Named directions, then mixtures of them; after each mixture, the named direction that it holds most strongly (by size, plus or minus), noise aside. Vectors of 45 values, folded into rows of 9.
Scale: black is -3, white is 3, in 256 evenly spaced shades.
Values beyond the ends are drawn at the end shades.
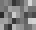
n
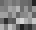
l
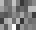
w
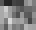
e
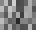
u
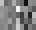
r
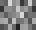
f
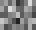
u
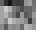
e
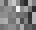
r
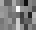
r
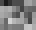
e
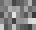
n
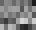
l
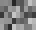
n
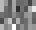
w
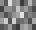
f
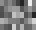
n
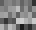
l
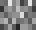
f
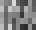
u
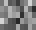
u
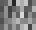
u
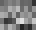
l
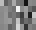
r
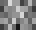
f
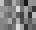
r
